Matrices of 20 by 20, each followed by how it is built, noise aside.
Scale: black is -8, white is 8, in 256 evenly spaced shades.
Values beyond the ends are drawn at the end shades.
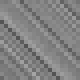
Toeplitz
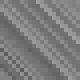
Toeplitz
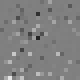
sparse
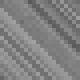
Toeplitz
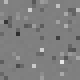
sparse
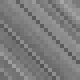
Toeplitz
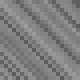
Toeplitz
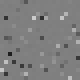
sparse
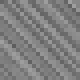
Toeplitz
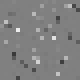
sparse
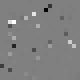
sparse
